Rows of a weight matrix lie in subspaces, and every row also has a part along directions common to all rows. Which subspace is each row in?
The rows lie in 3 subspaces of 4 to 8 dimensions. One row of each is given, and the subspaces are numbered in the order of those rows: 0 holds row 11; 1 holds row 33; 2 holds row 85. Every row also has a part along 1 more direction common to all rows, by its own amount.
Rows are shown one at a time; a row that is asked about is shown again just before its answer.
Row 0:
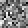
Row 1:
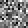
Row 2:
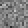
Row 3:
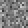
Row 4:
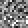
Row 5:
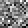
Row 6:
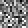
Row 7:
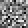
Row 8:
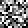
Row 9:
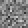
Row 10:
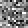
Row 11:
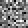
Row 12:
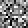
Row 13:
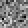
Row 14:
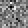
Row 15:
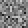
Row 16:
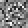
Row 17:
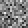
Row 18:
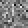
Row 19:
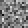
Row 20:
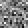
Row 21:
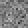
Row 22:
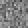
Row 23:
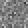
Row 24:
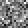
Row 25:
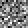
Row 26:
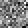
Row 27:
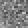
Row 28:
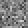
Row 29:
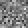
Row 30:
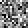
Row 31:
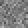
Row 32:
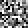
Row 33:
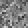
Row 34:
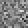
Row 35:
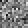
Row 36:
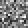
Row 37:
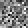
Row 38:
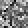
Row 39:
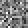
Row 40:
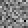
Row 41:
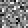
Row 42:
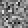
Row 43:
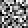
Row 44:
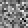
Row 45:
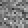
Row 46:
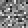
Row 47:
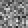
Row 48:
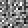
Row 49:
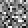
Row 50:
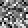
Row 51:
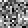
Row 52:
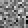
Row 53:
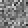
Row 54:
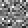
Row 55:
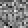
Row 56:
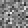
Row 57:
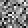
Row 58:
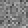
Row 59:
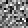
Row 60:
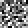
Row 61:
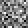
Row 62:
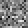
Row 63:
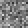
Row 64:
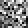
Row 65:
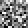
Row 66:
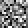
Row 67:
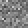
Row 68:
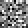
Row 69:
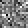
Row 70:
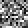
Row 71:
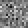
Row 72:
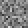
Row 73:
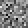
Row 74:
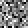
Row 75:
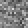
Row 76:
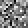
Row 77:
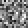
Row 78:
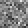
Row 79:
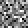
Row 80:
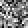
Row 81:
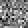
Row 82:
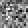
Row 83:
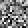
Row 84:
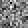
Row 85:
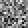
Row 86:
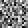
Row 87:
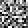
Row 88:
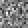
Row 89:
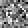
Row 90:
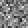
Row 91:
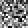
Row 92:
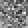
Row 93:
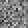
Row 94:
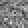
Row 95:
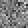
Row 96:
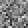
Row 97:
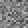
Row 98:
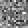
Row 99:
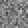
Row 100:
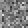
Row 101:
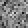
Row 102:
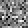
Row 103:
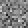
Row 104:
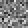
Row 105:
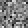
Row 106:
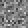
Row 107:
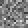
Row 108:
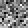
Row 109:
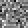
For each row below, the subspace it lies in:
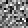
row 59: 0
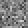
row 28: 1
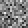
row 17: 2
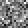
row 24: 2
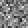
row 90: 0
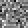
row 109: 1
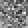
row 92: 0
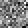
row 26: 2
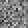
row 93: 2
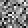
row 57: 0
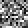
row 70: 1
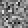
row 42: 2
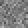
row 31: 0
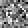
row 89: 2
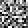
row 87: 2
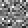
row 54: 2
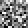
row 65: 1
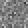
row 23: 0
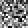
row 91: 0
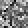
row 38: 1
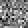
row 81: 1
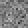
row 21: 2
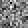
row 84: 1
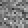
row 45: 0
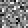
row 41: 1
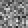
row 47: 0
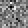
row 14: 1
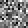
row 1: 2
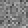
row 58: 2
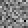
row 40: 0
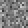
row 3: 1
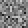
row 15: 2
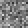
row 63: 1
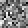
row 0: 2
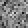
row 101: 0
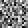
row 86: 2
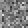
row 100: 1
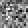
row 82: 2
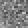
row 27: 0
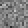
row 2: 1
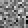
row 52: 0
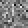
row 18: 2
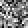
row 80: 0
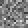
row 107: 0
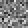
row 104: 2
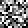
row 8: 2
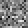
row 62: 1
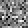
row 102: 1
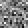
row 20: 0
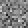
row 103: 1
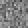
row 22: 2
